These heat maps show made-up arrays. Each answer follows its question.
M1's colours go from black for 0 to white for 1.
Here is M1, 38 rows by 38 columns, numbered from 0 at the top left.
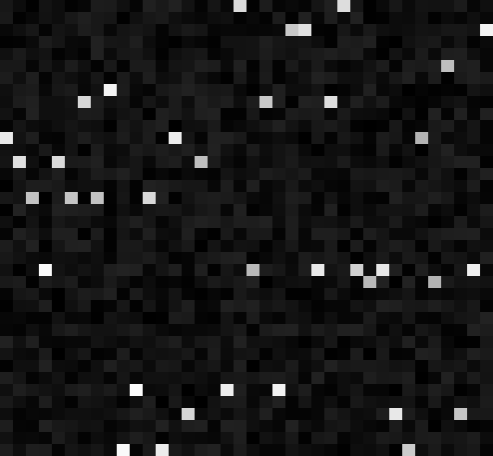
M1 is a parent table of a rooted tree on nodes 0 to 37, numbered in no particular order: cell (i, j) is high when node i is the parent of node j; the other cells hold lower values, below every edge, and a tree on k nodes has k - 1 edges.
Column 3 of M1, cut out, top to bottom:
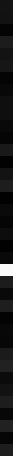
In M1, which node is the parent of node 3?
22
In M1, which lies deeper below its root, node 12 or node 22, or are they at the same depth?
node 12
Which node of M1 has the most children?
22
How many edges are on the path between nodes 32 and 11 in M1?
1
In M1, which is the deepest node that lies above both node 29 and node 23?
2
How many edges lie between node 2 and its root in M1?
1
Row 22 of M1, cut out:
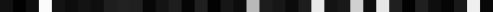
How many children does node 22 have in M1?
6
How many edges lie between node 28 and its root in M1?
3
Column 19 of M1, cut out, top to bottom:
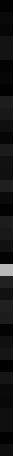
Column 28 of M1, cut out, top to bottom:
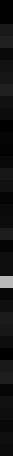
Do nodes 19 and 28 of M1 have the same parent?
no
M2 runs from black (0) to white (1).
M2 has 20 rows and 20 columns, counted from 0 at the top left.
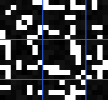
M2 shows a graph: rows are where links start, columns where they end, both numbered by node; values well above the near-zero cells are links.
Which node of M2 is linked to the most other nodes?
node 13
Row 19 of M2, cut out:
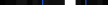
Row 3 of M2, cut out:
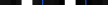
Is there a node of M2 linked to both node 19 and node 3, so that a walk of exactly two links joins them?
yes
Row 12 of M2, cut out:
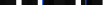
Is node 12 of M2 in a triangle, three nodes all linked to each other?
no
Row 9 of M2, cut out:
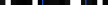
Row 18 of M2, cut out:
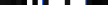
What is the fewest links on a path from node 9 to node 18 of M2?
1
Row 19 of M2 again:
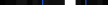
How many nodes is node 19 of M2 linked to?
2
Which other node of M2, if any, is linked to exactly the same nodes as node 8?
node 17
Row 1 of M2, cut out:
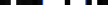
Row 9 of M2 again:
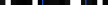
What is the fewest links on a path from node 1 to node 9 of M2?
1
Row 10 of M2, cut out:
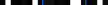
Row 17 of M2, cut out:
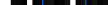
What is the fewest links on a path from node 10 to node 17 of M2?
2
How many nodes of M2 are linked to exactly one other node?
1
